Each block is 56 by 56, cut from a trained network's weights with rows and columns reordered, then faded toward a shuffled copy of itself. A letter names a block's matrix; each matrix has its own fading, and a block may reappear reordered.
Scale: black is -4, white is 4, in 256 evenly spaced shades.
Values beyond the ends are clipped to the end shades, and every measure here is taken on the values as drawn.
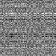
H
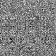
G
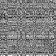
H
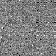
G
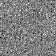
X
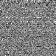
G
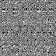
G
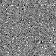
X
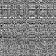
H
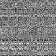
H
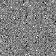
X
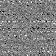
G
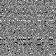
G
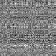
H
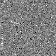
X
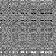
H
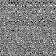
G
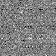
G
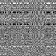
H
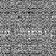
H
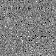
X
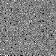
X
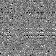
G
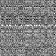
H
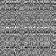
H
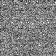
G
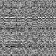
H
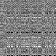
H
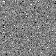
X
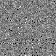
X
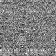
G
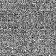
G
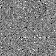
X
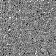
X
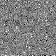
X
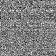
G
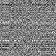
H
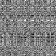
H
